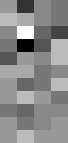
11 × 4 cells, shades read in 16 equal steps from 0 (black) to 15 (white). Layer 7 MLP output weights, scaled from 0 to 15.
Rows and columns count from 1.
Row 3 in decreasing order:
15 8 6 4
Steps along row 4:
down up up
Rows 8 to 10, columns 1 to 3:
9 11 9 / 7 6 8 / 9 7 8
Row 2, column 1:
11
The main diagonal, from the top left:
9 10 6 11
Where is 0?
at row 4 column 2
